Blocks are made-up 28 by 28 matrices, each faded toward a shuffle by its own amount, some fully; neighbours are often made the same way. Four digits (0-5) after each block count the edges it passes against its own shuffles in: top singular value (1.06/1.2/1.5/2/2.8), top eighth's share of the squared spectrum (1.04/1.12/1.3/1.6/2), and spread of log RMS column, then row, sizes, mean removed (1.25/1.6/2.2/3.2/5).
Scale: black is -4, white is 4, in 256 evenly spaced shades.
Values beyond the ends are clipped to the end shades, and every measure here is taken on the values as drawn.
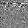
2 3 0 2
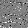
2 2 0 1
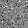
1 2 0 1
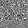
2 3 0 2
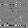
4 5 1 2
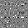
3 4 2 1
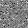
1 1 0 0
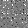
3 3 1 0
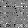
3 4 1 2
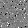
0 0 0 0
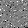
1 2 0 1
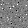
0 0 0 0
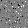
0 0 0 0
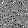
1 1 0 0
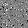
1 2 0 0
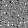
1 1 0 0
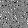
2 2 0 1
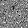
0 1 0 0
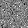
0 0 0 0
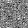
2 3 0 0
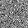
0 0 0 0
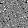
0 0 0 0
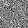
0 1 0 0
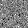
1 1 0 0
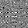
3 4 0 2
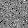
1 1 0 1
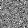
1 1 0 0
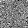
1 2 0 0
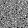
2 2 0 0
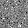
1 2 0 0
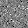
1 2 0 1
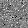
0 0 0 0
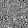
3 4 1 2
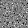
2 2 0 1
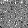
3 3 1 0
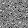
1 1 0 0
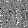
1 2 0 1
